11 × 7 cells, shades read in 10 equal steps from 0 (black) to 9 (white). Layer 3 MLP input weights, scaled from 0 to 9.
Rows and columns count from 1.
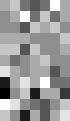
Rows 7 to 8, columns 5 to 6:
6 3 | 9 4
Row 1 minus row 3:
1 2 1 -4 -2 2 1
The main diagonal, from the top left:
6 6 3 5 5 5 5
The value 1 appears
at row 8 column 1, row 9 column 4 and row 11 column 3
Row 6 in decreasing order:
7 6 6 5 5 5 4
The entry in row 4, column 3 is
6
